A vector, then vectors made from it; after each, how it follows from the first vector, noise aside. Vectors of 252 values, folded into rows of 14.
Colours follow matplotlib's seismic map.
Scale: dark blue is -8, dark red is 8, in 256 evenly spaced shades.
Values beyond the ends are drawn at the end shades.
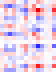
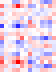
reversed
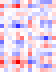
reversed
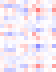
shrunk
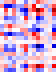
scaled up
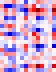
scaled up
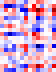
scaled up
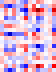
scaled up
